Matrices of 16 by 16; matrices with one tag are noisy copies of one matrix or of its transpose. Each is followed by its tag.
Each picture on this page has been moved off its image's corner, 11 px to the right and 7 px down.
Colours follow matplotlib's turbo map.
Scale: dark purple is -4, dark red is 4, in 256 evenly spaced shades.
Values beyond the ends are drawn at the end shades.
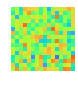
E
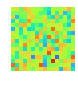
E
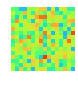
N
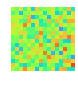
E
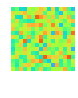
N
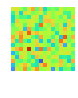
N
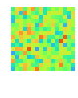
N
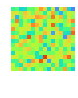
N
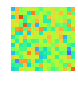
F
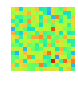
E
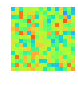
F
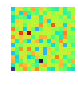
N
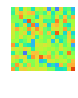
F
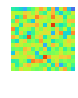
N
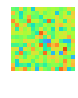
E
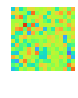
F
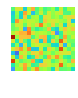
N
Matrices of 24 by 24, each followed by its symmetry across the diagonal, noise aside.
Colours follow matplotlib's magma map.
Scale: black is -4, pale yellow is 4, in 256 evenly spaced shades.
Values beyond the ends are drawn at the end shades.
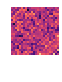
symmetric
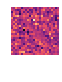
antisymmetric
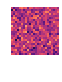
neither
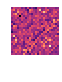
symmetric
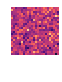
neither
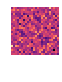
symmetric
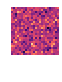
antisymmetric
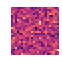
neither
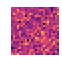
symmetric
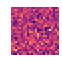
neither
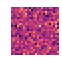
neither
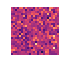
neither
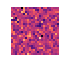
antisymmetric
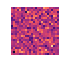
neither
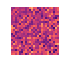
symmetric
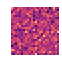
symmetric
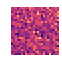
antisymmetric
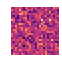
antisymmetric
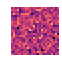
symmetric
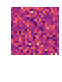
neither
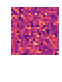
antisymmetric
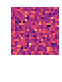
antisymmetric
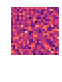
antisymmetric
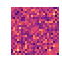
symmetric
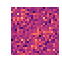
symmetric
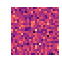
antisymmetric
